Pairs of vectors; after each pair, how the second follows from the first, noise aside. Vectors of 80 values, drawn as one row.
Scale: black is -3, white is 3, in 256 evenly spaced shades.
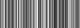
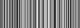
sign-scrambled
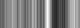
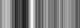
reversed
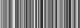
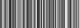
reversed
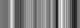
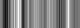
reversed
